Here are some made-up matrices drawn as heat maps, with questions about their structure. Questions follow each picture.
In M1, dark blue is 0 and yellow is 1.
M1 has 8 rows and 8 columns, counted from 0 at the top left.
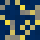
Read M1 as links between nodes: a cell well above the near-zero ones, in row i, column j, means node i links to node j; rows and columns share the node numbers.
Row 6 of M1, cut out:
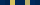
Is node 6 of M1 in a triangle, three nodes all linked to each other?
yes
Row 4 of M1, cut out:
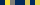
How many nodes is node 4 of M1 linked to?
4
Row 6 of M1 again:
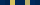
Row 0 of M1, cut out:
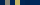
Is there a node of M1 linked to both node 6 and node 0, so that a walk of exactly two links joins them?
no
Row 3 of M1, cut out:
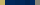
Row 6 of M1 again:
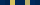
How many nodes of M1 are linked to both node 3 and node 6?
0
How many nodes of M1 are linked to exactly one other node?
0
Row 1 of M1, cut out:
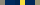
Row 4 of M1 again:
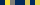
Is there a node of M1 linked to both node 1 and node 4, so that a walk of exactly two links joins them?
yes
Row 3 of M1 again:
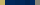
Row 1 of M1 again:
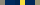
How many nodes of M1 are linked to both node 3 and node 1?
2
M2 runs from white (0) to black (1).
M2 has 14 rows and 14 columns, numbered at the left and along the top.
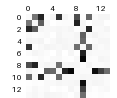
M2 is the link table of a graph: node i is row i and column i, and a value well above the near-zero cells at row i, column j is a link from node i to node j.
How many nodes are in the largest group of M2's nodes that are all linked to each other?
3
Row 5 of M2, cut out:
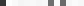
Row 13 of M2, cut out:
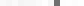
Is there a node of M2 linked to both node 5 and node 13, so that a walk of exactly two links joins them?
no
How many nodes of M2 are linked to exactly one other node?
7
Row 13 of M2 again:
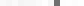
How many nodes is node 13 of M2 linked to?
1
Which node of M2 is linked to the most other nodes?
node 9
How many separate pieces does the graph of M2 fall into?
2
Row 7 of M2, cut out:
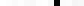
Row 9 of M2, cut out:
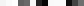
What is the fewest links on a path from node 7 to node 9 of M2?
1
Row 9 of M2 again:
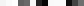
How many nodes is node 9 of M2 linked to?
7
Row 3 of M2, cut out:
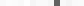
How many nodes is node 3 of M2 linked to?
1
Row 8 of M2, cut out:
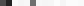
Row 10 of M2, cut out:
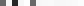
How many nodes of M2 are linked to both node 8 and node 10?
2
